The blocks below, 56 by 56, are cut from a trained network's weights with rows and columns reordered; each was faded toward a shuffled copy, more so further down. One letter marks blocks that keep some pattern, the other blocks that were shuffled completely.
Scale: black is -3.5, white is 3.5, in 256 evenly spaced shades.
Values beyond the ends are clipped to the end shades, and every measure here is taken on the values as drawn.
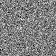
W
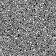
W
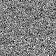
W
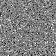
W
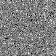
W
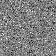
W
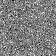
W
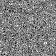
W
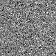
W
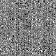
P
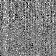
P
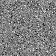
W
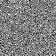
W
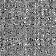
P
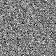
W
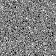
W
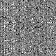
P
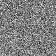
W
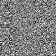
P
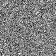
W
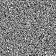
W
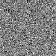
P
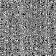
P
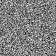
W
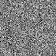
P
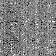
P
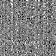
P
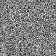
P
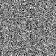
P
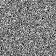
W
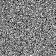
W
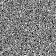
W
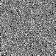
P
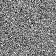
W
